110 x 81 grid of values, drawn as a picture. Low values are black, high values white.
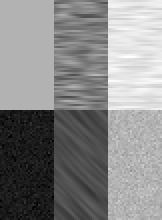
It is made of 2 by 3 panels. Panel 1,1: high, flat. Panel 1,2: middling, streaked across. Panel 1,3: very high, streaked across, faint in contrast. Panel 2,1: very low, fine-grained, faint in contrast. Panel 2,2: low, slanting down to the right, faint in contrast. Panel 2,3: high, fine-grained, faint in contrast.
